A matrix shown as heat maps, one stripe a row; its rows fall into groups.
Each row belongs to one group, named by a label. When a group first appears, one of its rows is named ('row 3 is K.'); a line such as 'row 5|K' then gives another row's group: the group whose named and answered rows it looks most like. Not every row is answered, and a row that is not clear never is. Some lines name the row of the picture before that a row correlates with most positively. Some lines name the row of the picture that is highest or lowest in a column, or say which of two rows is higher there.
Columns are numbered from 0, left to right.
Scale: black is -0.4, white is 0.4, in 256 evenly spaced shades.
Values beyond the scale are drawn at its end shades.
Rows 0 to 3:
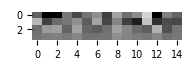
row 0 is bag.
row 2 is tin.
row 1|bag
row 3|tin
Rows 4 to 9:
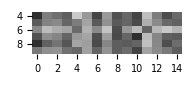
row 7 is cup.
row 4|cup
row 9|cup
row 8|cup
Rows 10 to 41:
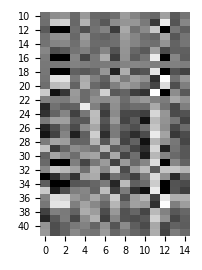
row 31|bag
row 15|bag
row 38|cup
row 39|cup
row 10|tin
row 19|tin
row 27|cup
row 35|bag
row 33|cup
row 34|bag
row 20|tin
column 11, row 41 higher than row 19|Yes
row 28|cup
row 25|cup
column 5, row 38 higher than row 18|Yes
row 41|bag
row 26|cup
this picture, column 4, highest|23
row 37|tin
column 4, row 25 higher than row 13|No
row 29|bag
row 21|bag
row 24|cup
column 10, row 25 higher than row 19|No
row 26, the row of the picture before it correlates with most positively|8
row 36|tin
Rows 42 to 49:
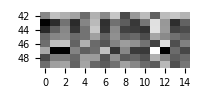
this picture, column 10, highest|42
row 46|tin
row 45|cup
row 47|bag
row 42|tin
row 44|cup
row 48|cup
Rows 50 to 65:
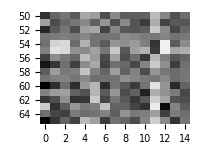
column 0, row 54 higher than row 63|No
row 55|tin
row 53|tin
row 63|bag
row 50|cup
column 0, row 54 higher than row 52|Yes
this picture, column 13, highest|55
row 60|cup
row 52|cup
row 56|cup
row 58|cup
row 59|tin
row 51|bag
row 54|tin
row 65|cup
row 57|cup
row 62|cup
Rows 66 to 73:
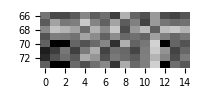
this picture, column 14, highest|68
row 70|bag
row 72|cup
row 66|bag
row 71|cup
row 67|cup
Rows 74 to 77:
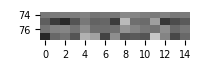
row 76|tin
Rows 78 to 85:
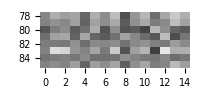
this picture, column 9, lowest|80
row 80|cup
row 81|tin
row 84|tin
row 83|tin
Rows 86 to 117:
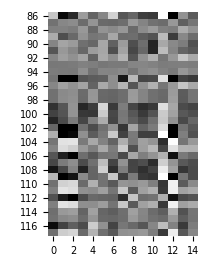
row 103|bag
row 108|cup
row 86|bag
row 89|bag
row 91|cup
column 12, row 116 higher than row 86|Yes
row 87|tin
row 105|tin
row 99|cup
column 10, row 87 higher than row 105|No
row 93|tin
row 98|tin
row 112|bag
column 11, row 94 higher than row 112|No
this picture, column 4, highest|116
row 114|tin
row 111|tin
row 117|tin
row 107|cup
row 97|tin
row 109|bag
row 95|bag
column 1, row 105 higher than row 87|Yes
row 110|tin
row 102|bag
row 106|bag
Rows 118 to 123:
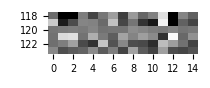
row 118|bag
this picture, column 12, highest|121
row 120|tin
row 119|bag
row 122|cup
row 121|tin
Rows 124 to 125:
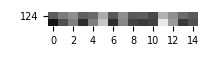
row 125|cup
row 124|cup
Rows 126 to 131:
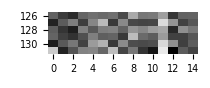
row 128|bag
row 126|bag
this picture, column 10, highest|128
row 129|bag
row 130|cup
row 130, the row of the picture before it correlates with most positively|125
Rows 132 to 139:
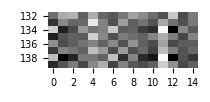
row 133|cup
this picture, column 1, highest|132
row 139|cup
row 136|bag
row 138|bag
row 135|cup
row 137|cup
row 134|bag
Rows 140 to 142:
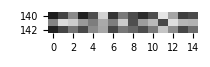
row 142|cup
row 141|tin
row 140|cup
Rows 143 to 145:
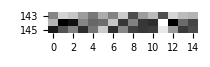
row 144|bag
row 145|cup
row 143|tin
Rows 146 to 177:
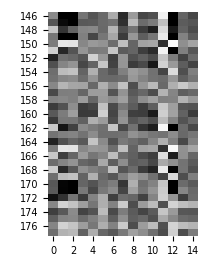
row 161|cup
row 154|tin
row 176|tin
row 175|cup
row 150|tin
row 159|cup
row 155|tin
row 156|tin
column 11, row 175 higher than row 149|No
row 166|bag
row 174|cup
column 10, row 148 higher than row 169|No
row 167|cup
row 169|tin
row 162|bag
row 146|bag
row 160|cup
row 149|bag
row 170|bag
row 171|bag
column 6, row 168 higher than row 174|Yes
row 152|cup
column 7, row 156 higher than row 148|Yes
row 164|cup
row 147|bag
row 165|tin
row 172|cup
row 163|tin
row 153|cup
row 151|bag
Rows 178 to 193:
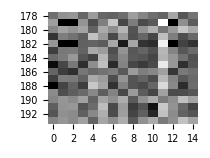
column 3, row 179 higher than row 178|Yes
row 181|cup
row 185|cup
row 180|tin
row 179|bag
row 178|tin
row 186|bag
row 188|cup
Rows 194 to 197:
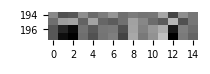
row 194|bag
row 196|bag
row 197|bag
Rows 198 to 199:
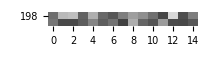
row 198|tin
